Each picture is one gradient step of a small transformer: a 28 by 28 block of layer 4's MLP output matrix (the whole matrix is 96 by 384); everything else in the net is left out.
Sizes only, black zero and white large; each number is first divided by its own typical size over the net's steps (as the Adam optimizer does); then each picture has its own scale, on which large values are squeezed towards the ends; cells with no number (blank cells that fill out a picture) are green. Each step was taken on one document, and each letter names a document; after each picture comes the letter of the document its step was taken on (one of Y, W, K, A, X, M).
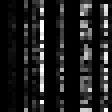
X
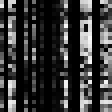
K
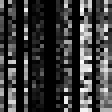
K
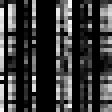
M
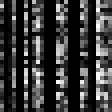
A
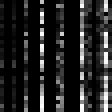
X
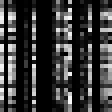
M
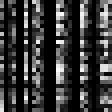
A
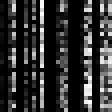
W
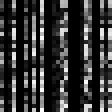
W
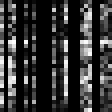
K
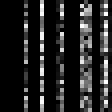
X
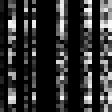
W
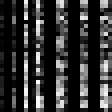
A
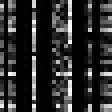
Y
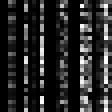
X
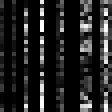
X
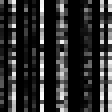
W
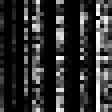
A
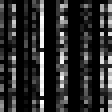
W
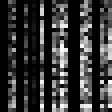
W
